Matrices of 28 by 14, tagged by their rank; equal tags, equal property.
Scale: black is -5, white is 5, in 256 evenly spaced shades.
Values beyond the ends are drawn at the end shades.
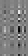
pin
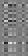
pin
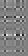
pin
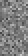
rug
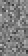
rug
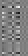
pin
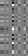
pin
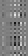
pin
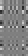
pin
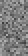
rug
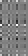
pin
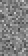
rug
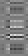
pin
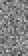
rug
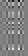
pin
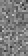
rug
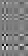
pin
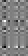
pin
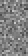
rug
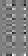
pin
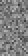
rug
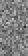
rug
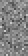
rug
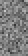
rug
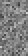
rug
